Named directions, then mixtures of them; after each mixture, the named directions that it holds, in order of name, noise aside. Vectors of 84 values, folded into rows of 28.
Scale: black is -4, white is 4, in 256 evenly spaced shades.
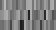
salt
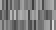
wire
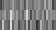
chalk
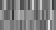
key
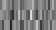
chalk, key, salt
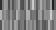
chalk, key, wire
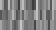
key, salt, wire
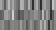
key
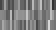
chalk, key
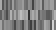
wire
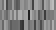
salt, wire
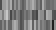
salt, wire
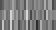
chalk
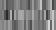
key, salt, wire
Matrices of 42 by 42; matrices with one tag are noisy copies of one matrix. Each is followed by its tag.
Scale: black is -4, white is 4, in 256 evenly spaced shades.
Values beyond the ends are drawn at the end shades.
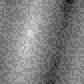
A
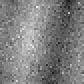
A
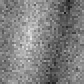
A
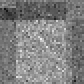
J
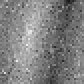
A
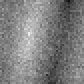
A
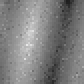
A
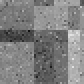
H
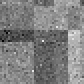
H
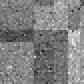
H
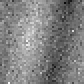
A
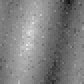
A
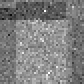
J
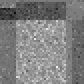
J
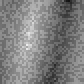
A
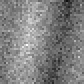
A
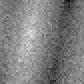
A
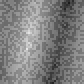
A
